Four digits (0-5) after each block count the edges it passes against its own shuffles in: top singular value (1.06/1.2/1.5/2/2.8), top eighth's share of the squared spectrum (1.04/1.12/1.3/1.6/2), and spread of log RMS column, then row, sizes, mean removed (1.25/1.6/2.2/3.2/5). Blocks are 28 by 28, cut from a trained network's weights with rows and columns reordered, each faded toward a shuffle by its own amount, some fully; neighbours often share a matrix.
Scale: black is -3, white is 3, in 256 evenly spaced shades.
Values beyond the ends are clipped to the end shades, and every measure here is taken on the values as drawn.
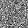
0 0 0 0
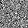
1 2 0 0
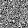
0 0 0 0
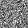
0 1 0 0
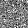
0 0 0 0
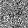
0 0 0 0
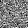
1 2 0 0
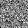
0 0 0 1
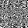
3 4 1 2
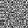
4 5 2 2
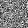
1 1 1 0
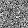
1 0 0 0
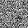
2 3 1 0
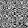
3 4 1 2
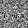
2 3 1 1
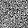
0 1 0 0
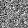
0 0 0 0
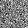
0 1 0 0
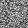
0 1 0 0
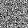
0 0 0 0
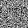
2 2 0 0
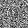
0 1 0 0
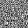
3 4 1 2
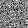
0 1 0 0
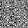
3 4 1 2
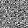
2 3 0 1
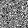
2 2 0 0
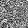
2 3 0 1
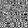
3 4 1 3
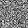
3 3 0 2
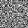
3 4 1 2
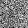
0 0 0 1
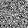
1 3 0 1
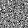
1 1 0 0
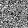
1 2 0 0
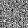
2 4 0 0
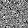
0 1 0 0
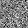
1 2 0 0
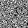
1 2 0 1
